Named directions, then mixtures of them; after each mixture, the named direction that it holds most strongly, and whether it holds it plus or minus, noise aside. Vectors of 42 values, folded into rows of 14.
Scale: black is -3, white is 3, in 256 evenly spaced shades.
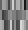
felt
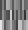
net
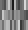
felt, minus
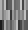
net, minus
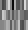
felt, minus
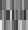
net, plus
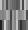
net, minus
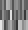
net, plus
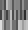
net, plus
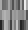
felt, minus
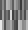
net, plus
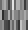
felt, plus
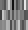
felt, minus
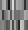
felt, plus
